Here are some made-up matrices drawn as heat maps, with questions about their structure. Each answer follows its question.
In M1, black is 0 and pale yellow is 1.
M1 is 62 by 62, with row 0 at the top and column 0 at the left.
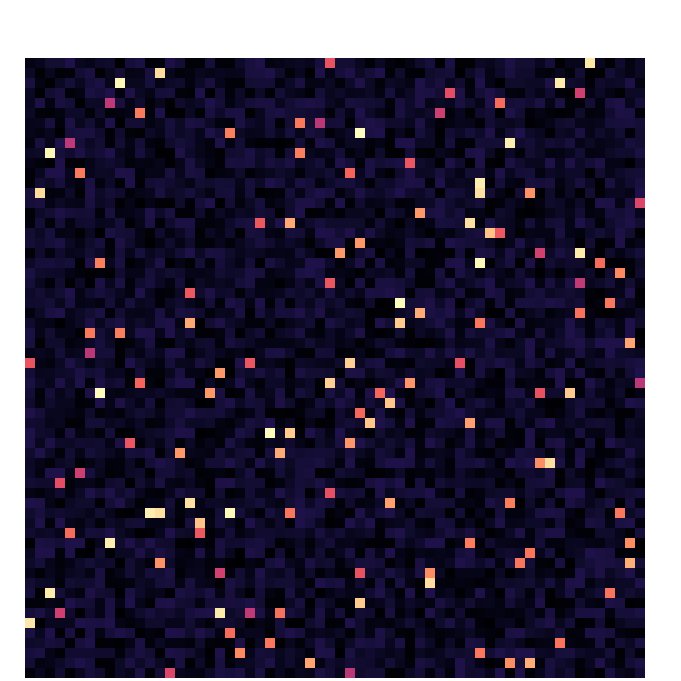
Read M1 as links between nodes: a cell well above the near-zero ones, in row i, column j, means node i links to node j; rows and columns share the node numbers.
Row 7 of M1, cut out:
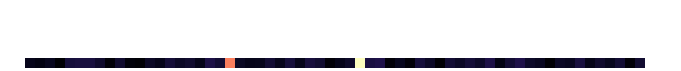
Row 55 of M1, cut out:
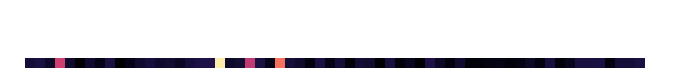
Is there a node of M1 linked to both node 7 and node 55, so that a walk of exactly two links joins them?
no
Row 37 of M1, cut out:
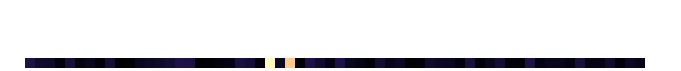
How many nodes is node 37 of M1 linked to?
2
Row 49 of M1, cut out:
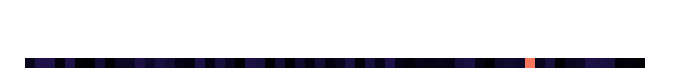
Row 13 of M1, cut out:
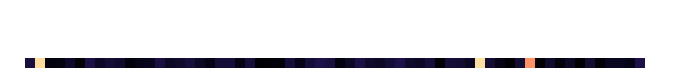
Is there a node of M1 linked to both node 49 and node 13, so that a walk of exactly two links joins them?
yes
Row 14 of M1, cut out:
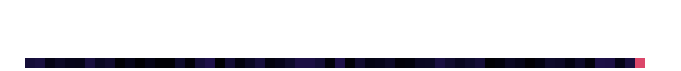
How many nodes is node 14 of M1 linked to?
1
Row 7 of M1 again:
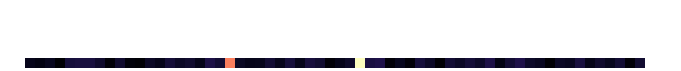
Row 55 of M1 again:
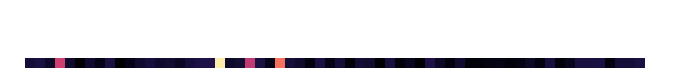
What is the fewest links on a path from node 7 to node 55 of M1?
4
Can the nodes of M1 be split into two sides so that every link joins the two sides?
yes
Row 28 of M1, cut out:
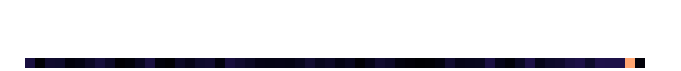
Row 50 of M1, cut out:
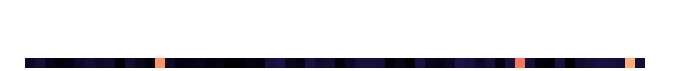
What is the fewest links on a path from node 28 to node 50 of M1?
2
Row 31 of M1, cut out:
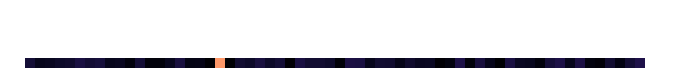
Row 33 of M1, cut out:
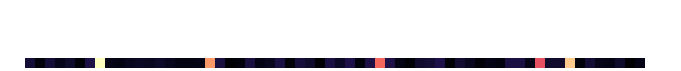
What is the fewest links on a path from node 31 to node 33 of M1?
3
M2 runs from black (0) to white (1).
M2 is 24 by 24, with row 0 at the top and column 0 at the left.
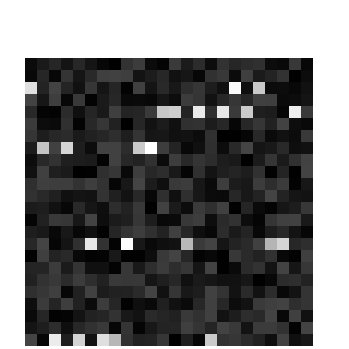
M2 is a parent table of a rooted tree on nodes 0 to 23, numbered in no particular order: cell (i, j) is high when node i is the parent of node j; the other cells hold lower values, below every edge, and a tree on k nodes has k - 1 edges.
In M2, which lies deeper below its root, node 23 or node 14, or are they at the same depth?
node 14
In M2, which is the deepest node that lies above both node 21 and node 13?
15
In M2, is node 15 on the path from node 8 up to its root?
yes
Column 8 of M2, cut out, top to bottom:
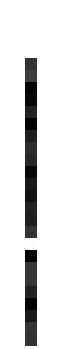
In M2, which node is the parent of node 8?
15
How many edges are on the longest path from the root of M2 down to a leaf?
2
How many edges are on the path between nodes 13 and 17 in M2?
4
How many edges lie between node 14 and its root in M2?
2
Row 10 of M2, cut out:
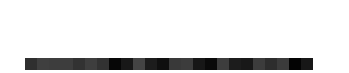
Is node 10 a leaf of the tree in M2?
yes
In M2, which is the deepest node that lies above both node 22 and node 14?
4
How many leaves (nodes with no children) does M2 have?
19
